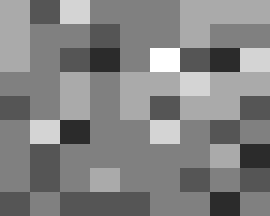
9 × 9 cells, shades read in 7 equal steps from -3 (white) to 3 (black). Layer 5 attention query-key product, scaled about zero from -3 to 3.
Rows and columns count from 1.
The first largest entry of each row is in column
2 4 4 1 1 3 9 2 8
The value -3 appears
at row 3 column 6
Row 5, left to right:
1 0 -1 0 -1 1 -1 -1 1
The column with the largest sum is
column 4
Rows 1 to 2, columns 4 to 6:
0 0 0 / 1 0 0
